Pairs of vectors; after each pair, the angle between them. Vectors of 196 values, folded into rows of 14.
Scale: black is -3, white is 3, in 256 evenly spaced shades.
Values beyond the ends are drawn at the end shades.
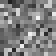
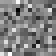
partly opposed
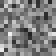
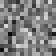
nearly opposite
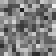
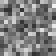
nearly parallel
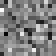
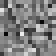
nearly parallel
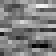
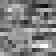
nearly opposite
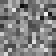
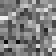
partly opposed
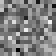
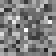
partly aligned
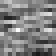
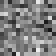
partly opposed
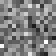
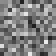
nearly parallel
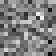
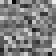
orthogonal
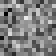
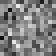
nearly parallel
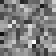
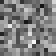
nearly parallel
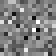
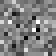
nearly parallel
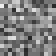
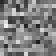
partly opposed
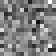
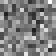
nearly parallel
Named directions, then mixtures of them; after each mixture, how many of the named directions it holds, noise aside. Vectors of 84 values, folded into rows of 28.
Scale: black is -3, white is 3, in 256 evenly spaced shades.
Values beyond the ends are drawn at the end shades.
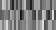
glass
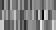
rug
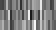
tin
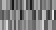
one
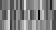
three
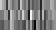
one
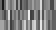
one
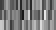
three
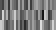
one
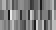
three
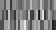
two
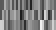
two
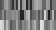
three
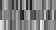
three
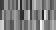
three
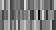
three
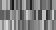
one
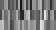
three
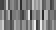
two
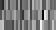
two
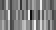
one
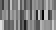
one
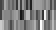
three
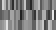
one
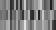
three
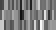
three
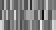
one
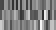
three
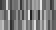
one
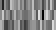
two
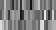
two
